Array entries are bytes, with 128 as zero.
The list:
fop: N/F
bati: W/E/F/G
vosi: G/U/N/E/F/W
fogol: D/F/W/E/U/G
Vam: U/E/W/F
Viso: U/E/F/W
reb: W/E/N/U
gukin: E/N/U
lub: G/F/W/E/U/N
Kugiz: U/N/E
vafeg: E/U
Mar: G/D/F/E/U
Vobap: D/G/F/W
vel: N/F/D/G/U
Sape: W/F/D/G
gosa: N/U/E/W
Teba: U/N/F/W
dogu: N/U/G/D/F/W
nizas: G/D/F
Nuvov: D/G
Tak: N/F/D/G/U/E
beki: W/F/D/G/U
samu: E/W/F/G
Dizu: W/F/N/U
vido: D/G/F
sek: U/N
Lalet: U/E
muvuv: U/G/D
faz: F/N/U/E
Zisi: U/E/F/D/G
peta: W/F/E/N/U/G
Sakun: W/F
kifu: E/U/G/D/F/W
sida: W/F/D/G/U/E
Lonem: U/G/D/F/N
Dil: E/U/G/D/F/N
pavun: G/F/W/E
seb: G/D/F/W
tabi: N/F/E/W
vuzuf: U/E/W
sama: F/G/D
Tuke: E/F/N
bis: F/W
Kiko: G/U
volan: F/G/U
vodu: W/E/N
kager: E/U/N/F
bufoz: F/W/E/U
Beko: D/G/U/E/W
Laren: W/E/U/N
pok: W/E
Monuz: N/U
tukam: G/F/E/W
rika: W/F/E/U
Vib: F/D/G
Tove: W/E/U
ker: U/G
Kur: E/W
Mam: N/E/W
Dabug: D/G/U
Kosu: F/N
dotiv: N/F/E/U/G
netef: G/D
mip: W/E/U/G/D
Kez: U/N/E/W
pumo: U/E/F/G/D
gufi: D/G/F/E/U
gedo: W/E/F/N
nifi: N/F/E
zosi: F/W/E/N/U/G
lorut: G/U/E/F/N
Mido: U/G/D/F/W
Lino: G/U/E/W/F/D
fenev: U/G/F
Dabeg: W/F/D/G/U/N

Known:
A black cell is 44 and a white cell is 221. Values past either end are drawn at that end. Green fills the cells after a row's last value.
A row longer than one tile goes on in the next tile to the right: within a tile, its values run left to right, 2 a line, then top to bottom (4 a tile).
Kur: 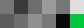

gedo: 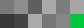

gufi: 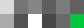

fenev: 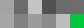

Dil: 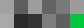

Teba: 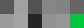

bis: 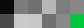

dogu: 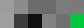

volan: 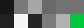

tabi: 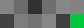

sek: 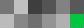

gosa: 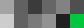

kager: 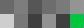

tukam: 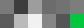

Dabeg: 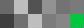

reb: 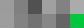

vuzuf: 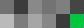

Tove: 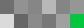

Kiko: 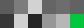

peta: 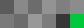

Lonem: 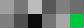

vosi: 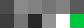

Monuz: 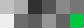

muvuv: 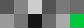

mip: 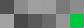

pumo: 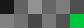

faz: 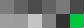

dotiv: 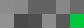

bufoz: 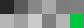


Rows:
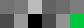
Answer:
nizas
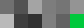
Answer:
kifu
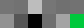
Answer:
Mido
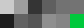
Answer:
vel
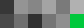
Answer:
bati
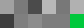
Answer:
vodu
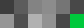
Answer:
Viso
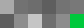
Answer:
Vib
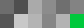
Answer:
pavun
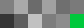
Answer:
beki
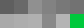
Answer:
lub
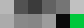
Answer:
gukin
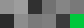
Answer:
nifi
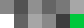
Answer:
vafeg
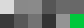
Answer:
Dabug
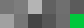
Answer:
Mar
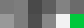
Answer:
Kez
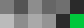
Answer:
Lalet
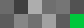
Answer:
Lino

